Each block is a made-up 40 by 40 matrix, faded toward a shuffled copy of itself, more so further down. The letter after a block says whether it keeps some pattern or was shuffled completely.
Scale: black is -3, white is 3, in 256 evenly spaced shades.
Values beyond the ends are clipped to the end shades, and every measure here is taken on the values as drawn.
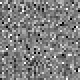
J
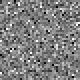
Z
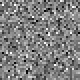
Z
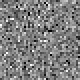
J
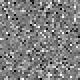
Z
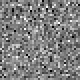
J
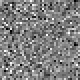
J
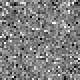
J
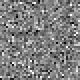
Z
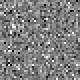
J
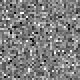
Z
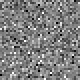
J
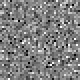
Z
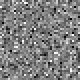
J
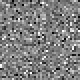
J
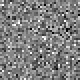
J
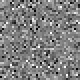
J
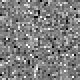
J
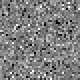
Z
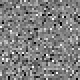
J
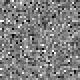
Z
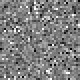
Z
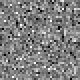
Z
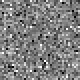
J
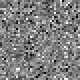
J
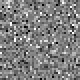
J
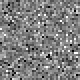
Z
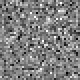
J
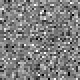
J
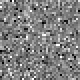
Z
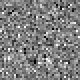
J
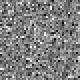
J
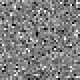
Z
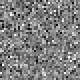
J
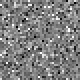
Z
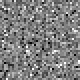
J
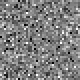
Z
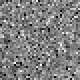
Z
